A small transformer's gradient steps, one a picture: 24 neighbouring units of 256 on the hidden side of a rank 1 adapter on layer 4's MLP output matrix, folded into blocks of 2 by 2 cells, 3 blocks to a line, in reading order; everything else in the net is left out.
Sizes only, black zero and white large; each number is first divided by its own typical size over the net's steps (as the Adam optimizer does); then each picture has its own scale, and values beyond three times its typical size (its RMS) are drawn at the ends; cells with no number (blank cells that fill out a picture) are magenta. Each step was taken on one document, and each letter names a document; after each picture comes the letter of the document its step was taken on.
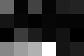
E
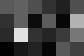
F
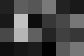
F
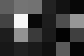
F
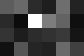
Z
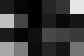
E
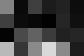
E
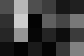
F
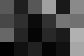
F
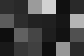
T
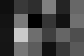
T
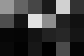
Z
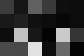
T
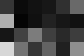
E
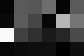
F
